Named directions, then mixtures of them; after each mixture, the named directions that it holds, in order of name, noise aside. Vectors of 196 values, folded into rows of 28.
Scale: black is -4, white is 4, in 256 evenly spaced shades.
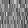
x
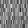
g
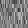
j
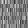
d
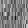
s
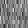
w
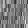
s, w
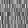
s, w, x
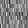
g, w, x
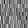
d, w, x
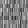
d, s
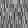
j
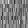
d, s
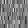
d, w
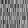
d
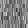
d, s, x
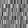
d, g, s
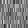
d, j, w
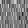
j, w, x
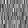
d, w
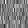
d, w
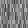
j, s, w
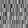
g, s, w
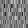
g, j, s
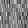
w, x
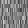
d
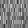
g, w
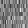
g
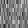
w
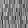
d, s, x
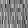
d, j, x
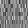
g, x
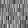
d, j, w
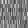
d
